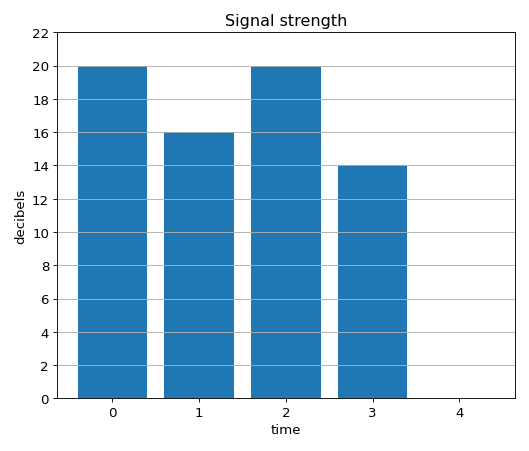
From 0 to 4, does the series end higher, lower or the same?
lower
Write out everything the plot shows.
Title: Signal strength
x-axis: time, ticks 0 1 2 3 4
y-axis: decibels, ticks 0 2 4 6 8 10 12 14 16 18 20 22
Values:
20 16 20 14 0
